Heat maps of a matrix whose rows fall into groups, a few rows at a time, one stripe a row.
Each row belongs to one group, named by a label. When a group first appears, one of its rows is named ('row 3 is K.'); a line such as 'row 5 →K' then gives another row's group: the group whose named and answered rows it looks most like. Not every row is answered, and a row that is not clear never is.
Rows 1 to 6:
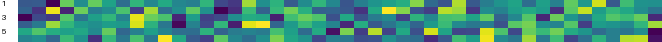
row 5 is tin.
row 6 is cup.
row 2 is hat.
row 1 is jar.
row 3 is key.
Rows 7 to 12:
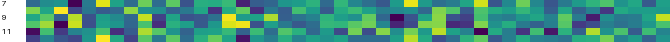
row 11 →tin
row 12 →jar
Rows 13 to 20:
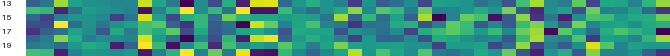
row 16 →hat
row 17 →key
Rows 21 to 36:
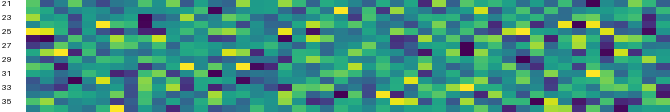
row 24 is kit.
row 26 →key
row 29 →key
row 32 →jar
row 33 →key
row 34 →tin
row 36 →kit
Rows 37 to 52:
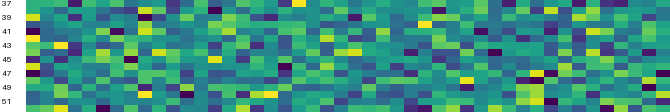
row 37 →kit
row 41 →tin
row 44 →kit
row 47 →key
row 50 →hat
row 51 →key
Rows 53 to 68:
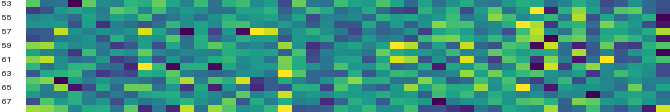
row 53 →kit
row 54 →key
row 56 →key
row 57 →hat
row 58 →key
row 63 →cup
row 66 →cup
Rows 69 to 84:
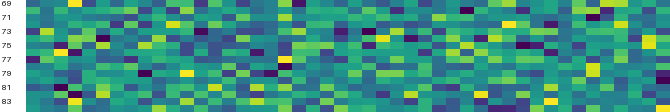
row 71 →cup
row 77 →cup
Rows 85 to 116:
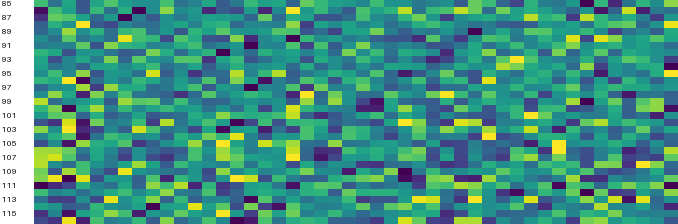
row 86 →cup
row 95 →hat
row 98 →kit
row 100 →cup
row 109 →tin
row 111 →key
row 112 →kit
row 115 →jar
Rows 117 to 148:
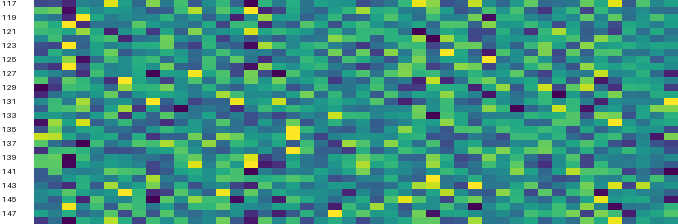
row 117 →jar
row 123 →hat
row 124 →tin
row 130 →tin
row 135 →cup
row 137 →kit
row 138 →cup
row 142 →tin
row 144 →tin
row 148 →jar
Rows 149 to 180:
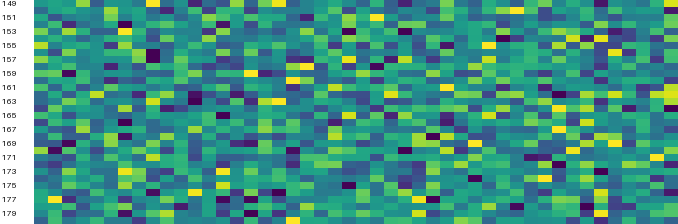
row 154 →kit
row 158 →cup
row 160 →cup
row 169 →jar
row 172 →key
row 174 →key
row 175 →tin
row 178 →kit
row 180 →cup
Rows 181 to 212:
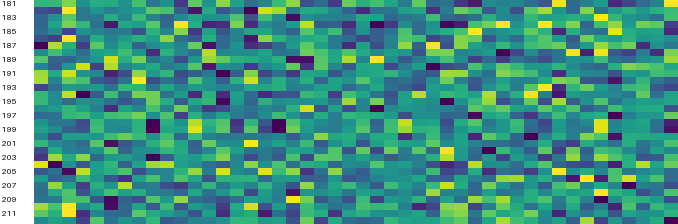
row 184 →cup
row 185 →key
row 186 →hat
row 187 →cup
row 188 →kit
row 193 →key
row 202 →tin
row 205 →jar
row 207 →kit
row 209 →cup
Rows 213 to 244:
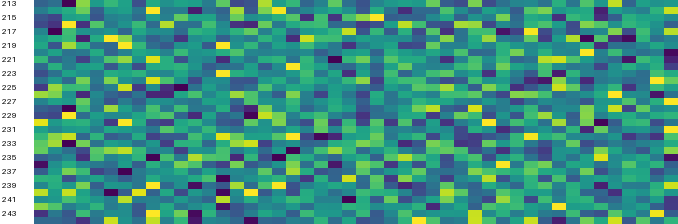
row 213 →jar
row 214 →hat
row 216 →hat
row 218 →kit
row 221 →kit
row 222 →cup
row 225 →kit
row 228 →jar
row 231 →kit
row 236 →cup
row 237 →cup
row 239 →hat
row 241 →tin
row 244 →jar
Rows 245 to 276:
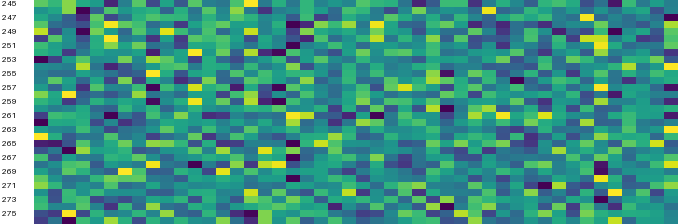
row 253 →key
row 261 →cup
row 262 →cup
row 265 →key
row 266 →jar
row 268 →hat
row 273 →cup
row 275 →hat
